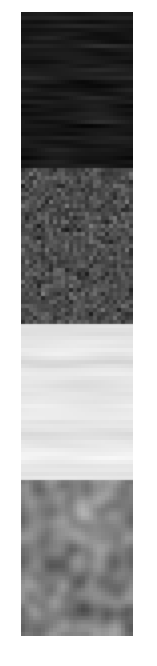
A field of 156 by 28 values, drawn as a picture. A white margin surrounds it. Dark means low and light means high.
The table splits into 4 rows of 1 panel. Panel 1,1: very low, streaked across, faint in contrast. Panel 2,1: low, fine-grained. Panel 3,1: very high, streaked across, faint in contrast. Panel 4,1: middling, blotchy.
